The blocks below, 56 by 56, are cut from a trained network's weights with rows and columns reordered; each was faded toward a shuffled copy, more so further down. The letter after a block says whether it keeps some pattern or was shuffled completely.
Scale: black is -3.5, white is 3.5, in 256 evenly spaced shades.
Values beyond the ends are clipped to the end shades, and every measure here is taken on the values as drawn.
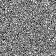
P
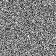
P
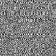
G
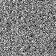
G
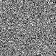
G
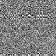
G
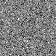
P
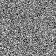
P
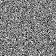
P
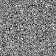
G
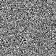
P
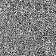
G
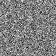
P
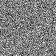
P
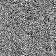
G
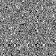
G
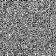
G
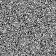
P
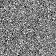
P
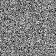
P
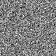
P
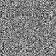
G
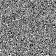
P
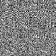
G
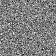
P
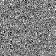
G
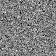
P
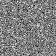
P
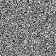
G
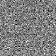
G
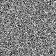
P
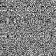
G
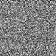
G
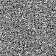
G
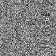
G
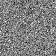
P
